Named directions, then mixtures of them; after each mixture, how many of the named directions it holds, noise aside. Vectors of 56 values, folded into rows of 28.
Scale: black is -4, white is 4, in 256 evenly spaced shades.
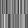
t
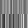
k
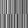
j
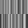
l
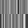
two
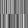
three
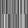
one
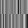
two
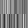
two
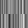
two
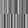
three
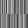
two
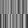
one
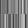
three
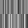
three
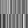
three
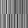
one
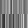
one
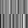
three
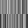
two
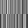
two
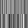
three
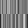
three
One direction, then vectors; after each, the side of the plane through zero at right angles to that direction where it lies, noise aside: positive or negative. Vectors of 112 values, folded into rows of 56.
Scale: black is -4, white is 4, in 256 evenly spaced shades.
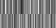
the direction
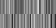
positive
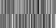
negative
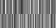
positive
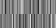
negative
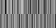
negative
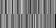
negative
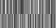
positive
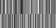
positive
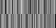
negative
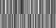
positive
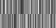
positive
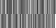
positive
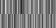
positive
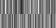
positive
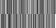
positive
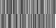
positive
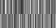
positive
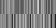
positive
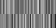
positive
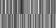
positive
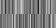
negative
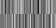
negative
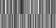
positive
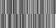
positive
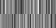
positive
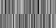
negative
